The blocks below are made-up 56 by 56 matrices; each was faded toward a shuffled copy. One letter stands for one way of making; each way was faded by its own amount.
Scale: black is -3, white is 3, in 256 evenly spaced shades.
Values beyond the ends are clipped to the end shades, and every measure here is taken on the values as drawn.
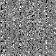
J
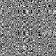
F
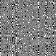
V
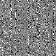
J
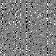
V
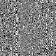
J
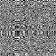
F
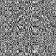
F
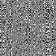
V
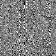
J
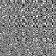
F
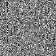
J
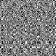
F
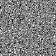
J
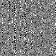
J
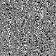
J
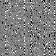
V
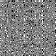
V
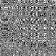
F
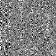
J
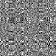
F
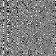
V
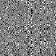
V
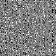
J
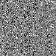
J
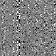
V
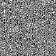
J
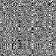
F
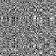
F
